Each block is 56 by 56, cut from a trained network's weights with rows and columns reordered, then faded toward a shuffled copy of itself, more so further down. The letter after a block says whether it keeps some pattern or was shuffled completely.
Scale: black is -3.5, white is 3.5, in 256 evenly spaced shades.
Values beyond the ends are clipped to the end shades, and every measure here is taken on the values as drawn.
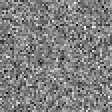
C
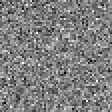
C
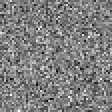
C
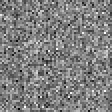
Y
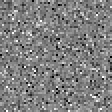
C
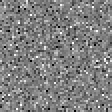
C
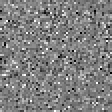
Y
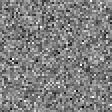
C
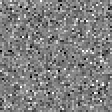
C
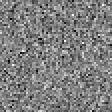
C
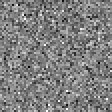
C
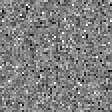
C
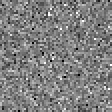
C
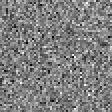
C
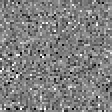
Y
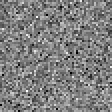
C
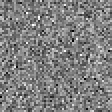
C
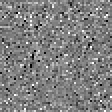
Y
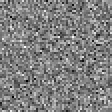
C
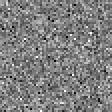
C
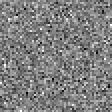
C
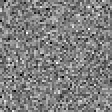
C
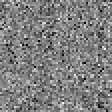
Y
